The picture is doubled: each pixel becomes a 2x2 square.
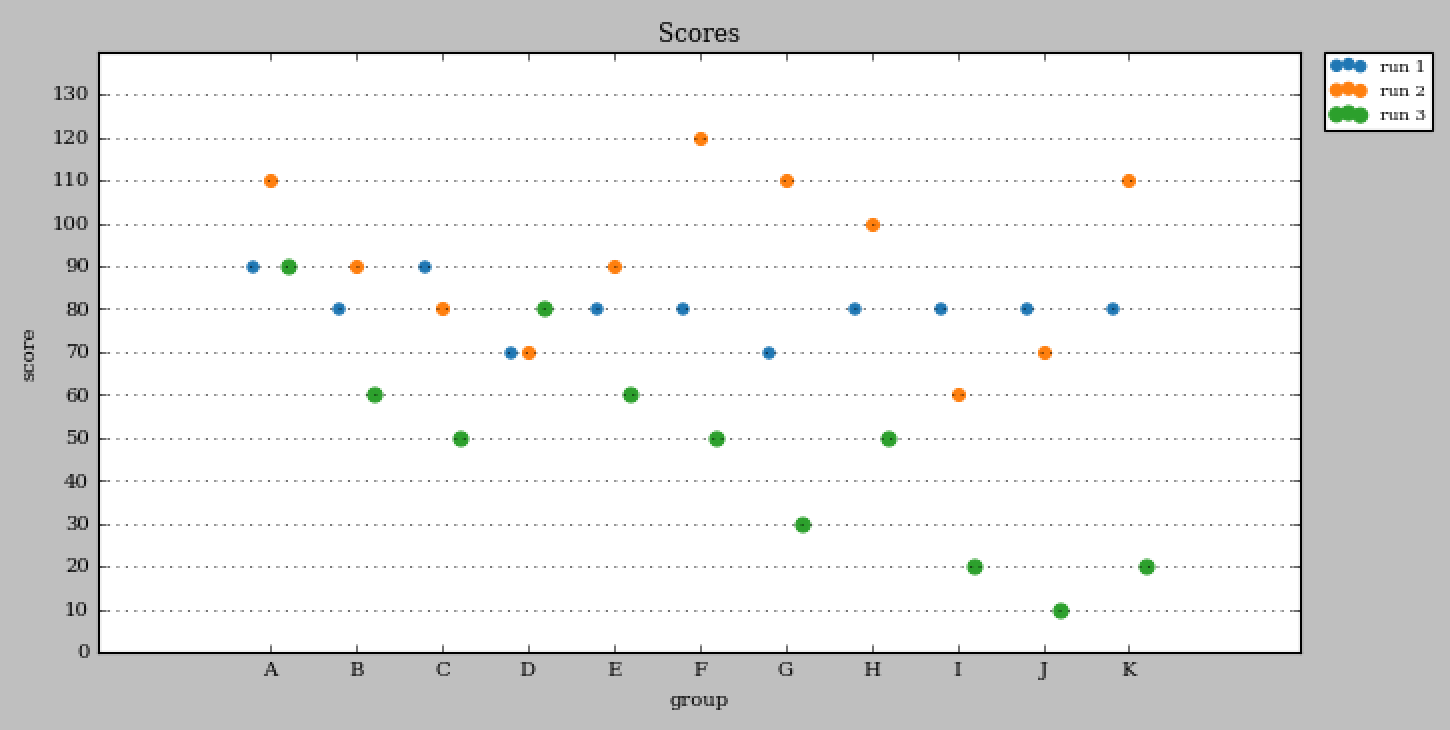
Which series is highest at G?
run 2
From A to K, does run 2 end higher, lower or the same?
the same
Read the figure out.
Title: Scores
x-axis: group, ticks A B C D E F G H I J K
y-axis: score, ticks 0 10 20 30 40 50 60 70 80 90 100 110 120 130
Legend: run 1, run 2, run 3
Values:
run 1: 90 80 90 70 80 80 70 80 80 80 80
run 2: 110 90 80 70 90 120 110 100 60 70 110
run 3: 90 60 50 80 60 50 30 50 20 10 20
